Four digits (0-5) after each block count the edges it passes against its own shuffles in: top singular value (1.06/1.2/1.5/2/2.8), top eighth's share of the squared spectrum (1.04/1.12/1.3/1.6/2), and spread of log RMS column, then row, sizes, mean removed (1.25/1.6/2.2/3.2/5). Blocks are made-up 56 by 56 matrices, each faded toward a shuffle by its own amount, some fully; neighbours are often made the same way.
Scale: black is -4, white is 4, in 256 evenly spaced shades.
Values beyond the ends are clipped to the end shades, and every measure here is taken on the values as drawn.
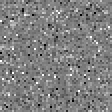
0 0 0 0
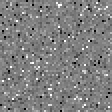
0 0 0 0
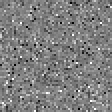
0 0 0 0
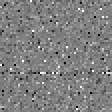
2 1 0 1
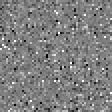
0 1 0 0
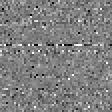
3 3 0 2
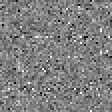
1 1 0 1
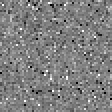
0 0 0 1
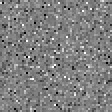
0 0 0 0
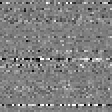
3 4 0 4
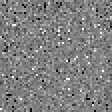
1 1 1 0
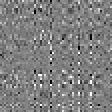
4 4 3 3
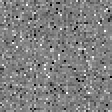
2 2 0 0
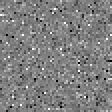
2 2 0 0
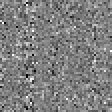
1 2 2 0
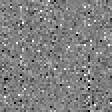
1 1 1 0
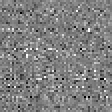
4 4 1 3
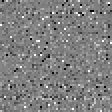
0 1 0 1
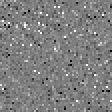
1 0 0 0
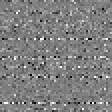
2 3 0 3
